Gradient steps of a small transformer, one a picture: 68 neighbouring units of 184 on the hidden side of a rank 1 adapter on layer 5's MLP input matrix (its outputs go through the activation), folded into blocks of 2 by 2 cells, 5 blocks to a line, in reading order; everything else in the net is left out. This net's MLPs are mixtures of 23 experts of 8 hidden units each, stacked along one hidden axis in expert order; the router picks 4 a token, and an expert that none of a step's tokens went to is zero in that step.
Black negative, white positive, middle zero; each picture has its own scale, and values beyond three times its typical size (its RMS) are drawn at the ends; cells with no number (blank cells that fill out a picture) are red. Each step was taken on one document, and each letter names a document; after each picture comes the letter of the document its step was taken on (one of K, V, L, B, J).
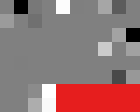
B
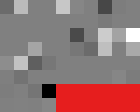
B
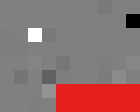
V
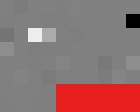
V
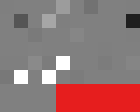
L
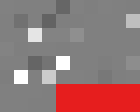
L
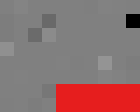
V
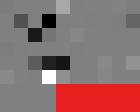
L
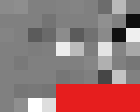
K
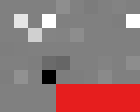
L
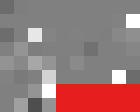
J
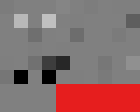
L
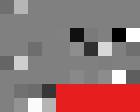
K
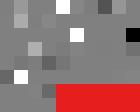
B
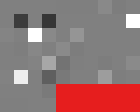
L
